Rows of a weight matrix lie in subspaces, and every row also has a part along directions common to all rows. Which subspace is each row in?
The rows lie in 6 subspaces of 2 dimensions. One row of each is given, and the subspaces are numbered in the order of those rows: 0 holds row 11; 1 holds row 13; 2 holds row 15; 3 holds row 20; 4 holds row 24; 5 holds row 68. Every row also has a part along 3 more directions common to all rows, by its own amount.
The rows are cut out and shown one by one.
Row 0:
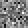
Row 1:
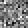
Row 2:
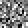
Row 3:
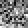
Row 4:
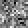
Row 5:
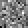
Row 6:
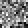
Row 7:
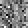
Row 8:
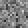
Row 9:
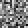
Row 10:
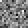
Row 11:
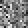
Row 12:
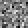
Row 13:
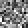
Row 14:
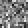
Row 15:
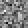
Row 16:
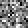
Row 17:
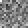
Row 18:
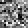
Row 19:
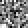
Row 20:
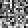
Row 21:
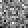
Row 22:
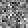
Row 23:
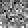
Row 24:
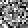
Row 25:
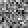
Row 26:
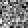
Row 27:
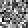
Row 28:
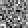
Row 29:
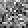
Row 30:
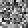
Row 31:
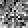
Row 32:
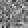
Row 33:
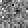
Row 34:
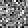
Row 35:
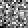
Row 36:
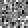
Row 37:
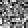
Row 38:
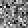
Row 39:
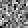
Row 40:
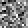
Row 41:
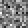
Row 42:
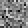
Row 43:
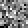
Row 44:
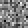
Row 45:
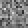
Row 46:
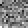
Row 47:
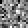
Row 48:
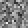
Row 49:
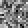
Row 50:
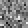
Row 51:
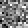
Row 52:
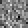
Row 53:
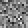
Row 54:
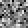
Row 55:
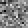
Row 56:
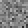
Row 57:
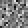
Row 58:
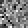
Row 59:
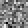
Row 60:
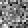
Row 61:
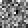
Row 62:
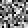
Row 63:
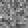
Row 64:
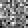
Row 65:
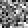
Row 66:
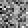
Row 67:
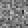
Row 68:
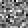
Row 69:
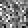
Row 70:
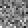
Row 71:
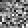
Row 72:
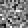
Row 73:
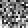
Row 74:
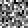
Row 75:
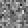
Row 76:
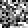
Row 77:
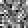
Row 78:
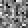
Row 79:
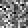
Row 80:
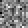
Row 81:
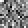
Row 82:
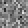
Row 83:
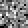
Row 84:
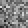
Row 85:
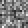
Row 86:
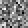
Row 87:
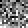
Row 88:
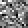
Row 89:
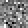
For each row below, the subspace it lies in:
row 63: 3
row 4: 1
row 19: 5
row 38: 0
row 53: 2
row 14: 4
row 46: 5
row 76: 4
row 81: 2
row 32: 4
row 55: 2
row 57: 5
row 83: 5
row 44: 3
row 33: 4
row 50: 5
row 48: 2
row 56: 1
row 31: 1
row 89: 2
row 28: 5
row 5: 2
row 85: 5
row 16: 3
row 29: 1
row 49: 0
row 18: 2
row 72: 5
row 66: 0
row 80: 0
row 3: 1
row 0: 2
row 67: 3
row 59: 2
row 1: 2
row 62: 4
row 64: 3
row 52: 5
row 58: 5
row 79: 0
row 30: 1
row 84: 0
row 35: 0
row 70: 0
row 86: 5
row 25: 1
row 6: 4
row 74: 2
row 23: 1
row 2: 1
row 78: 0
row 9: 3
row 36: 1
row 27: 1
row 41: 0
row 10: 3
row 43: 5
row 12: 0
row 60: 4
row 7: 0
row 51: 4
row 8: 3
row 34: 0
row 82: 2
